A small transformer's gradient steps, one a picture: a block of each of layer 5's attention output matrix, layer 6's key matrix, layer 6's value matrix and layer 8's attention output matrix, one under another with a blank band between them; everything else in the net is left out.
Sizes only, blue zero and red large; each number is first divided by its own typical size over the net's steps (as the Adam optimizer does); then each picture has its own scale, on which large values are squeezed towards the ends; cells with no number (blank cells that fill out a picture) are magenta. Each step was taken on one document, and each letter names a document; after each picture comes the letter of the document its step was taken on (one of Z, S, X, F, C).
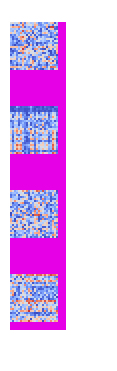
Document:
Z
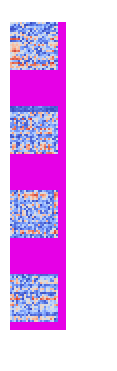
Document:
Z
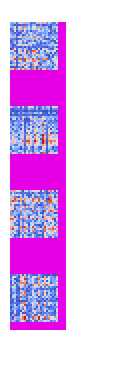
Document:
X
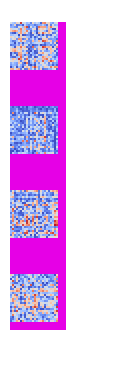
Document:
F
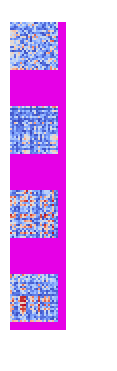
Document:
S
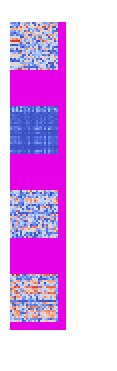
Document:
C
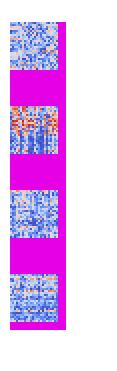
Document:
C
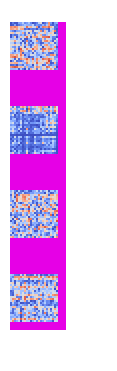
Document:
C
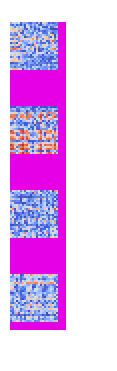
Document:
Z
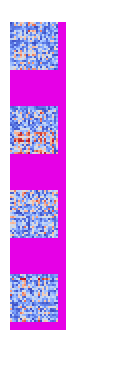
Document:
X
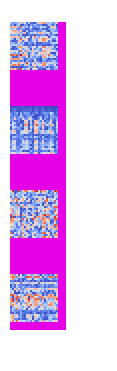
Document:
F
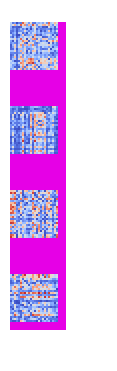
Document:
X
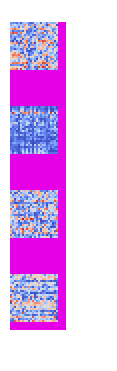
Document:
F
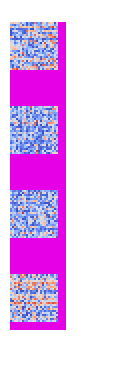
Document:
S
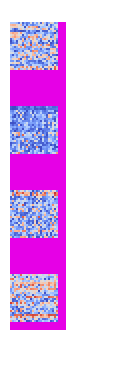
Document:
Z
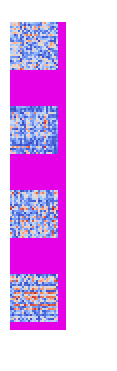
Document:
F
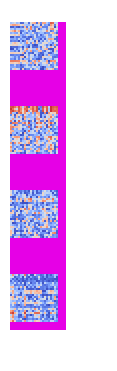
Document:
C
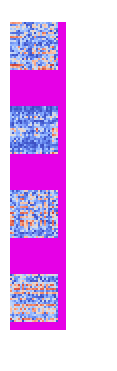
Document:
Z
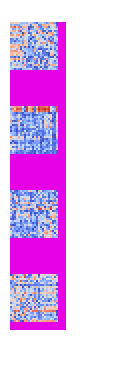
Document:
C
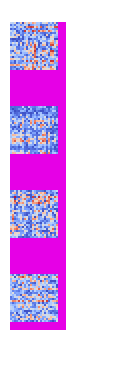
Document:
X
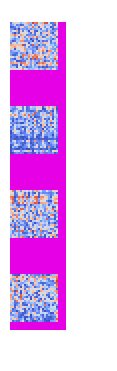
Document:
Z
